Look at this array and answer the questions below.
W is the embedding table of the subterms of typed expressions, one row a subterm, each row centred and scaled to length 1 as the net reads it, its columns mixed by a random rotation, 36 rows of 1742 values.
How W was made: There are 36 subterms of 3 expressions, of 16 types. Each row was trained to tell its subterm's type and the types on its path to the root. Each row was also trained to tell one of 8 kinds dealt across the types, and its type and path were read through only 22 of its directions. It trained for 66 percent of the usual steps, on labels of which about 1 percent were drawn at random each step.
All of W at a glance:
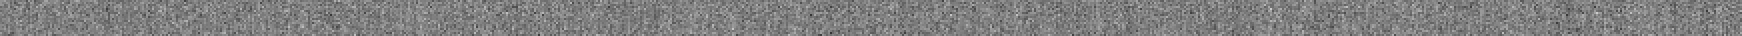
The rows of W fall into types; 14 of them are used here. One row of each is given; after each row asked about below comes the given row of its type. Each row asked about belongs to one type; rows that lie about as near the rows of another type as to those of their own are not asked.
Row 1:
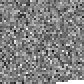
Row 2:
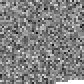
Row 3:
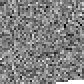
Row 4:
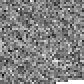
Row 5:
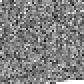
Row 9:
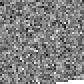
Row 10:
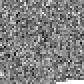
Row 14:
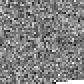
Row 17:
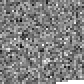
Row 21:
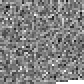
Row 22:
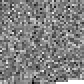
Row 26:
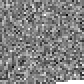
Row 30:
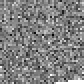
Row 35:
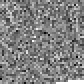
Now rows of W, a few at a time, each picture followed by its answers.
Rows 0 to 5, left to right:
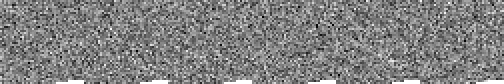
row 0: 4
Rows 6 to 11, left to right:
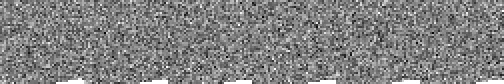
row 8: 21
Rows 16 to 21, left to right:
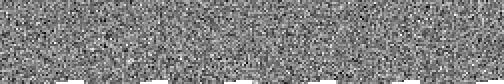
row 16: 35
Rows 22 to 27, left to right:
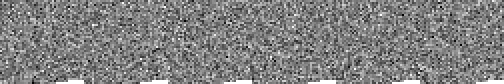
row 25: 26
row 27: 5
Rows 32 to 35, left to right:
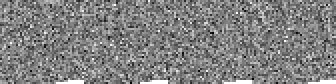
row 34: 35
